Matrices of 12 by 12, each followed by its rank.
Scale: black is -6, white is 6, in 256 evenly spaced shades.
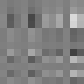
one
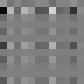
one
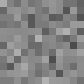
full rank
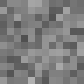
full rank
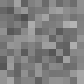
full rank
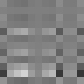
one
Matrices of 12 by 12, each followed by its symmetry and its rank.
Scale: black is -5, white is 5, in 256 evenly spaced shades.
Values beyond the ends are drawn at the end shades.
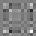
symmetric, rank one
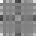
symmetric, rank one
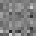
neither, rank two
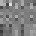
neither, rank two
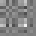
symmetric, rank one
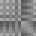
symmetric, rank two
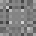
symmetric, rank two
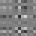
neither, rank one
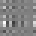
neither, rank one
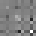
symmetric, rank two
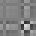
symmetric, rank one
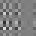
neither, rank one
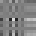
neither, rank one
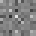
symmetric, rank two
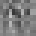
neither, rank two
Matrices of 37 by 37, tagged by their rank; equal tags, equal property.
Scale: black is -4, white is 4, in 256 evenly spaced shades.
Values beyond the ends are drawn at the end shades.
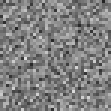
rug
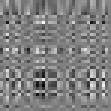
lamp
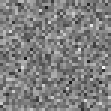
rug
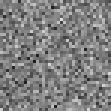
rug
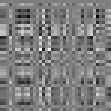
lamp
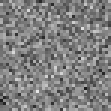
rug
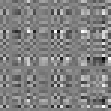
lamp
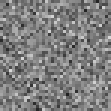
rug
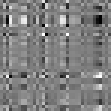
lamp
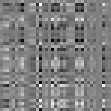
lamp
